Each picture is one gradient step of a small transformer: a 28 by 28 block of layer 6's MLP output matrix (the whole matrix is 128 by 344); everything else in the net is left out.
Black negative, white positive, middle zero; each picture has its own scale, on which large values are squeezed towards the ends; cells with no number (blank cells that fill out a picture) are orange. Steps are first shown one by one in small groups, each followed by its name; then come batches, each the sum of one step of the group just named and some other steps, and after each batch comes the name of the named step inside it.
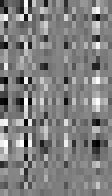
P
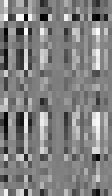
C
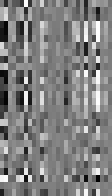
P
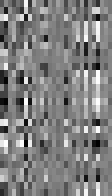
P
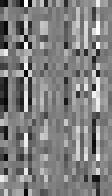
P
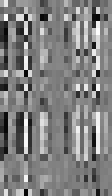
C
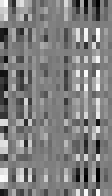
P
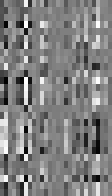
P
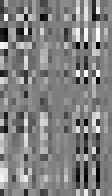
C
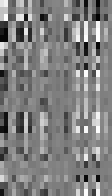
C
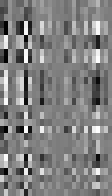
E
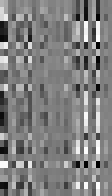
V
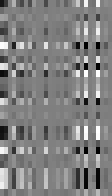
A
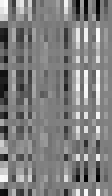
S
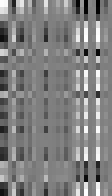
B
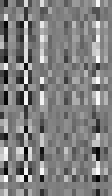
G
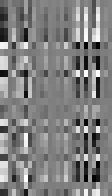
V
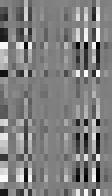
A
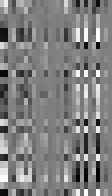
S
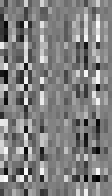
G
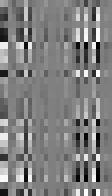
B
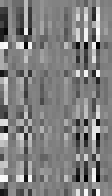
E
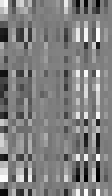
S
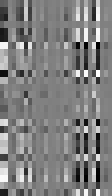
A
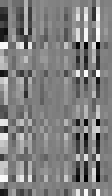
E
